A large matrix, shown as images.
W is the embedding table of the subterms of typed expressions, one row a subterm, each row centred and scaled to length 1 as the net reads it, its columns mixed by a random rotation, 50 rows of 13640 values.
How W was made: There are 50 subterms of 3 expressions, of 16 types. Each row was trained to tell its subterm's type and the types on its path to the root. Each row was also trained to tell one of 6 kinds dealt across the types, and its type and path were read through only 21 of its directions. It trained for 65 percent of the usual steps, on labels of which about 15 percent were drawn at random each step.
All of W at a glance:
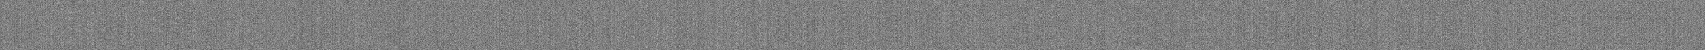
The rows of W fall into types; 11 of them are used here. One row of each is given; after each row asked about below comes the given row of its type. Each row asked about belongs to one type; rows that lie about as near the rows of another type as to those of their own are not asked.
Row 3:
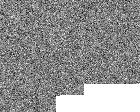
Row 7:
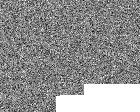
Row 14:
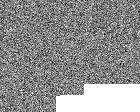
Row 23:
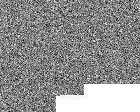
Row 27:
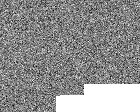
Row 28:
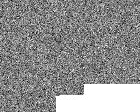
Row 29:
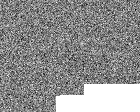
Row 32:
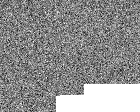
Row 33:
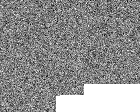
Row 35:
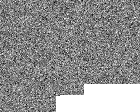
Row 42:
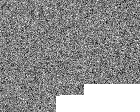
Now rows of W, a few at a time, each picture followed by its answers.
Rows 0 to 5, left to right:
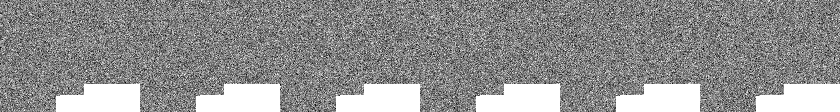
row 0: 14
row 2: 35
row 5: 32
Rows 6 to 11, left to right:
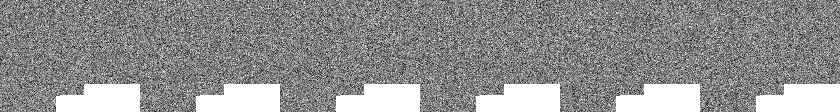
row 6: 42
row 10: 27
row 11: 3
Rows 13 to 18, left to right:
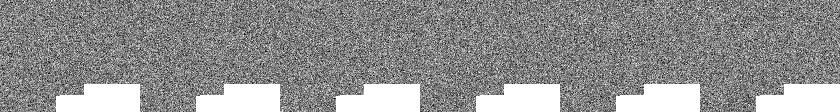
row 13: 23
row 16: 27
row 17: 28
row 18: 23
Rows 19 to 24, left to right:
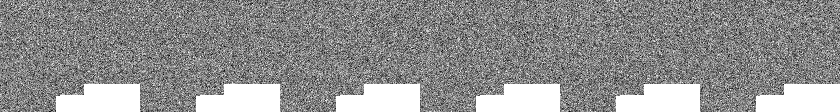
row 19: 7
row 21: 35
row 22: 14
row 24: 33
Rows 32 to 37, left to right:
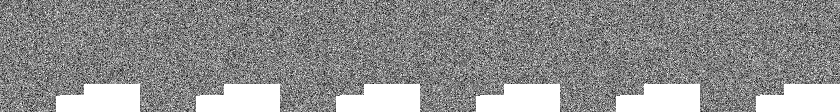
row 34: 29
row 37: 33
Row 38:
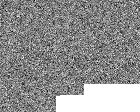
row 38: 14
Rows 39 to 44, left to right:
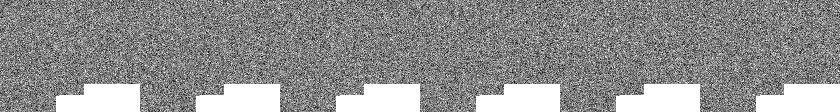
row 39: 3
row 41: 33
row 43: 23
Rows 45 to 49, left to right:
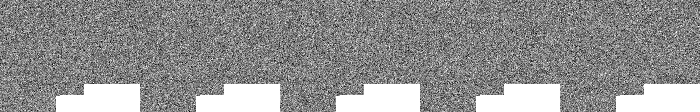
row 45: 42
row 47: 32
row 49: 35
